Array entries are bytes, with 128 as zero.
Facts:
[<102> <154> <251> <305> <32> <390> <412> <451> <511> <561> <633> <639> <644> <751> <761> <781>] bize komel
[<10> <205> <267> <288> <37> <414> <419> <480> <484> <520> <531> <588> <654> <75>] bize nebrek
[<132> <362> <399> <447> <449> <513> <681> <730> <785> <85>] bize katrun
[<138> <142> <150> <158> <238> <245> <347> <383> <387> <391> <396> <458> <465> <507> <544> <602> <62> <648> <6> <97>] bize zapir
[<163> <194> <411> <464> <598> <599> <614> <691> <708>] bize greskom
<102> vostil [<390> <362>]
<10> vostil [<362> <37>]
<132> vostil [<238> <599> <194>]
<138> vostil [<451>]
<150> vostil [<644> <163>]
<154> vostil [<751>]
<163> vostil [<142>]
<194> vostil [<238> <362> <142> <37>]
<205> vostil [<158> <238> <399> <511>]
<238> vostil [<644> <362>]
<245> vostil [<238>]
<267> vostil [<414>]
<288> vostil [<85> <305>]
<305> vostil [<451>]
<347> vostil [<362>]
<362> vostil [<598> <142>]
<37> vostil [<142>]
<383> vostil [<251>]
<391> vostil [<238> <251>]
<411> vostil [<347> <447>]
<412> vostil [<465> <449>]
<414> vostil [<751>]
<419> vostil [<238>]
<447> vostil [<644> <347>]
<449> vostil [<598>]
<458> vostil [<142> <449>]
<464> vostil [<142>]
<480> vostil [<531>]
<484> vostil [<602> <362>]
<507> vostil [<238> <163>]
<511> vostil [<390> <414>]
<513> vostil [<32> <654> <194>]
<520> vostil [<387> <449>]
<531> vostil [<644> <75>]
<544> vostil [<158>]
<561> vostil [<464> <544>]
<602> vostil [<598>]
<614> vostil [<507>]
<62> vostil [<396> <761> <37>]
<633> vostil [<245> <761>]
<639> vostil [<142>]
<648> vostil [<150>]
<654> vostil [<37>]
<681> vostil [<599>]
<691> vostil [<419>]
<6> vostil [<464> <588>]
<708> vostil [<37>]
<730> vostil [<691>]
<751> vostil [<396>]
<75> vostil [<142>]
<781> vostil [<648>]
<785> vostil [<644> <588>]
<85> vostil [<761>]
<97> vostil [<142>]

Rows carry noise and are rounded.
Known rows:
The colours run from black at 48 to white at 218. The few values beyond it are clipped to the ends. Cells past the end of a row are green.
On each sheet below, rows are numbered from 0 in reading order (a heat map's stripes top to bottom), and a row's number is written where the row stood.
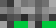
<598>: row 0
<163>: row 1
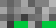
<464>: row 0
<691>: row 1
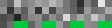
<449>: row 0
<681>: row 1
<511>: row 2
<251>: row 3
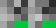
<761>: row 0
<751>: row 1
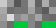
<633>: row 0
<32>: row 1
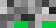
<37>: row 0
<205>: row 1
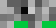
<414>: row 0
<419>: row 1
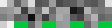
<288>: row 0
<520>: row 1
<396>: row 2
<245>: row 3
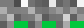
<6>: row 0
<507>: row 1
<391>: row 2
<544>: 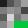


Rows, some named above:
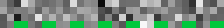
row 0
<458>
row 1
<561>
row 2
<251>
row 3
<62>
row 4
<412>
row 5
<305>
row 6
<511>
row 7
<10>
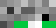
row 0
<447>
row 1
<138>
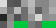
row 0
<484>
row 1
<781>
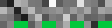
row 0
<142>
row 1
<6>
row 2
<383>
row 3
<194>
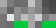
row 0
<561>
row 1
<154>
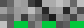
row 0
<599>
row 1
<142>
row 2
<513>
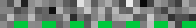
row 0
<390>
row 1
<85>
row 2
<97>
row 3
<419>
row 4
<644>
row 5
<158>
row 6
<598>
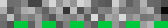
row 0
<639>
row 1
<238>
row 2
<785>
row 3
<102>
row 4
<633>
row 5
<414>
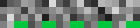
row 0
<544>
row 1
<458>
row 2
<347>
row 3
<142>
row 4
<588>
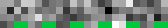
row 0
<132>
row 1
<633>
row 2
<362>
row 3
<267>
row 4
<451>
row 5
<602>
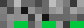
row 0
<399>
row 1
<602>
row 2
<708>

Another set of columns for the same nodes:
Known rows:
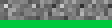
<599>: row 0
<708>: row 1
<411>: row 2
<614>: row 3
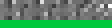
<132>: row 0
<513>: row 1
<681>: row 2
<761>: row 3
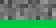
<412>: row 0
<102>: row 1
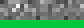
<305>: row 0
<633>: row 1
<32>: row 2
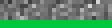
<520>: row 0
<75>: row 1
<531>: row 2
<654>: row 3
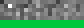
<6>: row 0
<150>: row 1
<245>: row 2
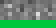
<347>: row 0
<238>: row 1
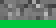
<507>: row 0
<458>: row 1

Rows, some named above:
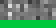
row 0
<158>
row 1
<102>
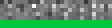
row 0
<602>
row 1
<37>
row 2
<588>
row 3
<158>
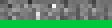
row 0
<251>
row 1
<142>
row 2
<362>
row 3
<362>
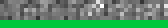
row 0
<561>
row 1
<633>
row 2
<102>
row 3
<288>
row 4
<588>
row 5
<414>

